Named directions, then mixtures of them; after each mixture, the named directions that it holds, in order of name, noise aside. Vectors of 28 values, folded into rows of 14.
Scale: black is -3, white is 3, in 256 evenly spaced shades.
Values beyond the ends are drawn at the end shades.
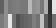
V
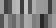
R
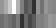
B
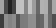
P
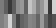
P, V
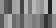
R, V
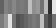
V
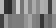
P, R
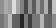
B, V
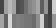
P, V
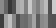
P, V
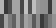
R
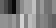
B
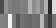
V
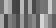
R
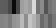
B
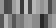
R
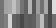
B, V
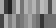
P, R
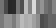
B, R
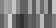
B, V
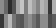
P, V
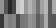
P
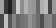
P, R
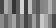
P, R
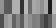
R, V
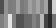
V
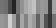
B, V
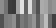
P, R
